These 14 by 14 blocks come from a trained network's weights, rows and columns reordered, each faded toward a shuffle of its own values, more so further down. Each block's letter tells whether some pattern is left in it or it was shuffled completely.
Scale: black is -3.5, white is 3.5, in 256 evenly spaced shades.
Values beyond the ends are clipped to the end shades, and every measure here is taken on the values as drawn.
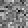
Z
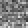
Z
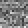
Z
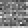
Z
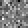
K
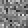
K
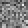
K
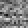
Z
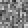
K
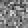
K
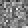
K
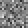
K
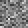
Z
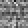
Z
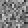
K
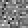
K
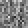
K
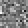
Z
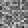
K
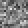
K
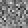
K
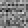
Z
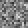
K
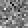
K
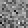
K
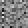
Z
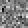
Z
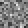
K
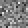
K
